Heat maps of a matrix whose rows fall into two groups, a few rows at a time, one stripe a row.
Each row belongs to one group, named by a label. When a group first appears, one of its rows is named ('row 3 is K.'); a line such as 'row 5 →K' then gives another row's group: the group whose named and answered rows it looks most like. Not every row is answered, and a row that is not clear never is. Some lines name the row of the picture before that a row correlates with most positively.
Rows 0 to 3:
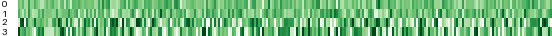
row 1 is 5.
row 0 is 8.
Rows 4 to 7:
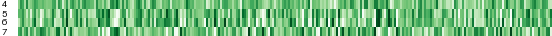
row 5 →8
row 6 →8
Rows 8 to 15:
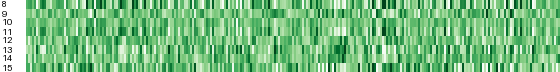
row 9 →5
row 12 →8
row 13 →5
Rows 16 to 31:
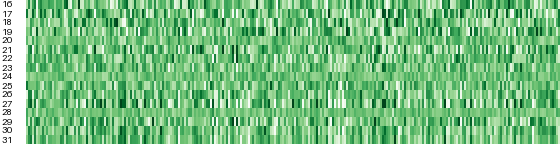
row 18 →8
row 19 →8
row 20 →5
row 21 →5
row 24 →8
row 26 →5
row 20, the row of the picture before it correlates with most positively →14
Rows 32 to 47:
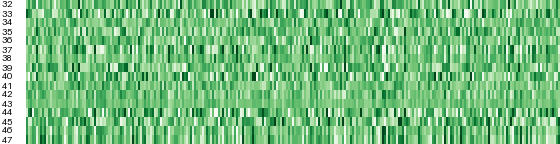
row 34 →8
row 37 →5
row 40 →8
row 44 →5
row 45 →5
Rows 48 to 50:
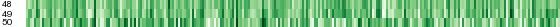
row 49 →5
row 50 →5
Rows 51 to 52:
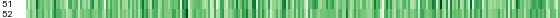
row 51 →8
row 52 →8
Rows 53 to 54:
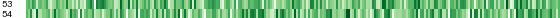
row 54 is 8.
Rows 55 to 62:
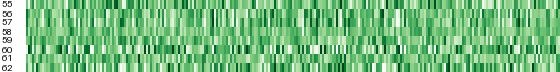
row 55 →8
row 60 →8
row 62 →5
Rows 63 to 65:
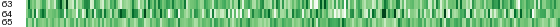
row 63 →8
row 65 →5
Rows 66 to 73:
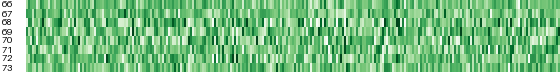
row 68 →8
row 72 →8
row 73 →8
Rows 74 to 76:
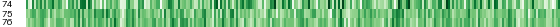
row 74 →5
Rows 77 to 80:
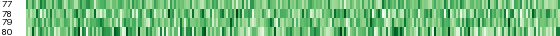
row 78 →5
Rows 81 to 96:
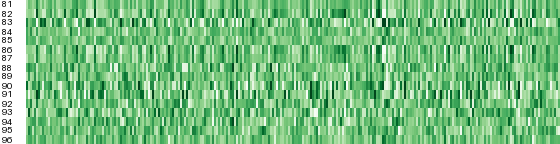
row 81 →5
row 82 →5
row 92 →8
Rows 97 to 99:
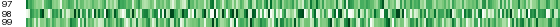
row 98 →8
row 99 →8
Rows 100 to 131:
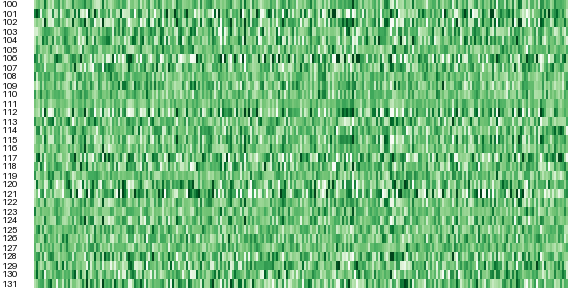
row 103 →8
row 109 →8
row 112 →5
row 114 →5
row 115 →5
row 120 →8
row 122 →5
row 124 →5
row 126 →8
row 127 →5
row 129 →8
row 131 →8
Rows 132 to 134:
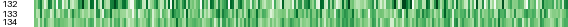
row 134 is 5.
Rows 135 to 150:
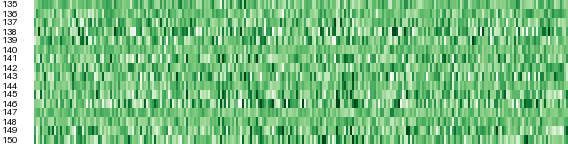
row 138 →8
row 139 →8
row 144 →5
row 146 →8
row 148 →5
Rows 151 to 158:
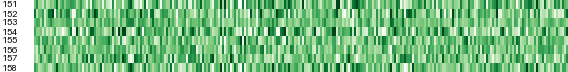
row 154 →8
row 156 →8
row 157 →8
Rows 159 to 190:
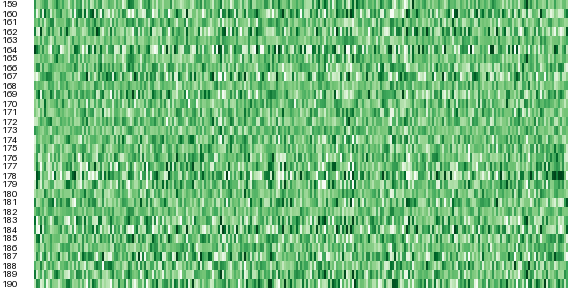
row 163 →5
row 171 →5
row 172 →8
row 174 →8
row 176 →5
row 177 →8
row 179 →8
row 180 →5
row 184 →5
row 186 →8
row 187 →5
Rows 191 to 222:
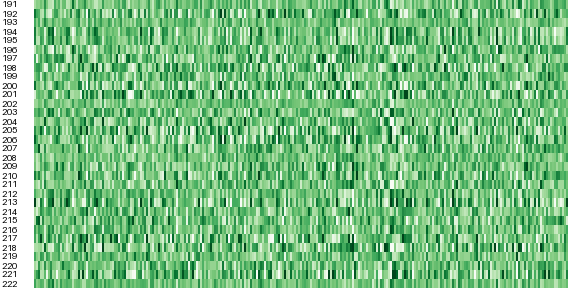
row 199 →8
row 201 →8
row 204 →5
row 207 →8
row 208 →5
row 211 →5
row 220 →8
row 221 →8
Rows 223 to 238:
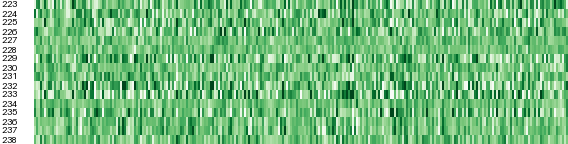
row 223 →5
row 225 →5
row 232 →8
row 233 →5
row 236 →8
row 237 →8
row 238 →5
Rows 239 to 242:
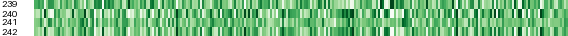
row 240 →5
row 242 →5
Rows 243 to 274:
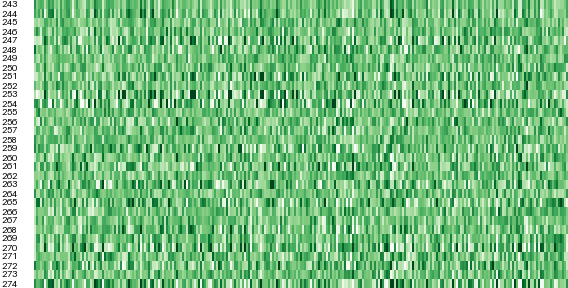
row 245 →8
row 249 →5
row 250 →5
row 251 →8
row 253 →8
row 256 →5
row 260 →5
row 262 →5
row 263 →5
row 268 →8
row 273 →5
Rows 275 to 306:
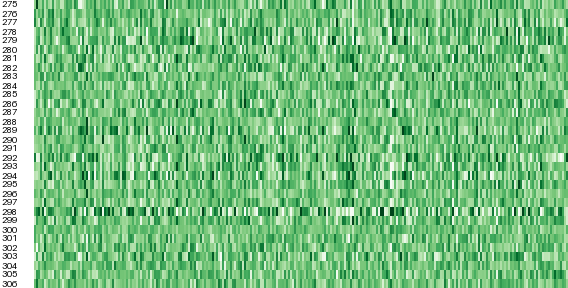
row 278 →8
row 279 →8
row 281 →5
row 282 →8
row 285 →8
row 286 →5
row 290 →5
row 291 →8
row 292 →5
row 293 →5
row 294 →8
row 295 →5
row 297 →5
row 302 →8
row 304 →8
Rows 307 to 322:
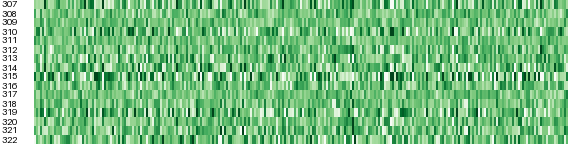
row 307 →5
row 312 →5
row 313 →8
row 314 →5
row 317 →5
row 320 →5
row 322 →8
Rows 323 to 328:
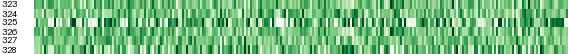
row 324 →8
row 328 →5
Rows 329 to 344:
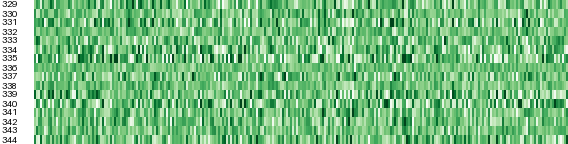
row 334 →5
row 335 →8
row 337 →8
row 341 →8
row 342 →8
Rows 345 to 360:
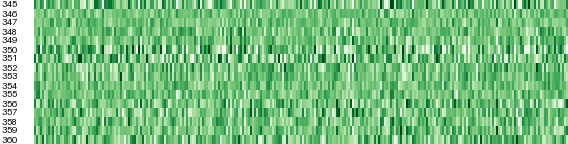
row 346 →5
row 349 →5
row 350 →5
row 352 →8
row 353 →8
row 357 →8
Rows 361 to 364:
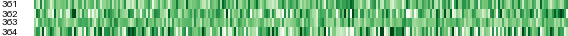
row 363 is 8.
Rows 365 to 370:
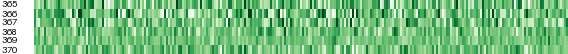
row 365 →5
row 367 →5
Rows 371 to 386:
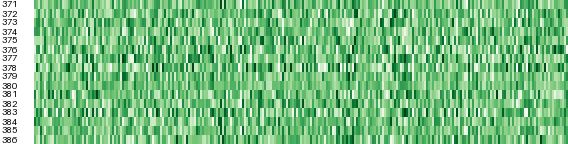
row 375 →8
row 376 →5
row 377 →8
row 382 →8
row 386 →5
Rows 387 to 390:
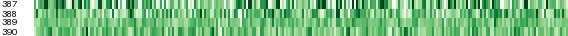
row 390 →8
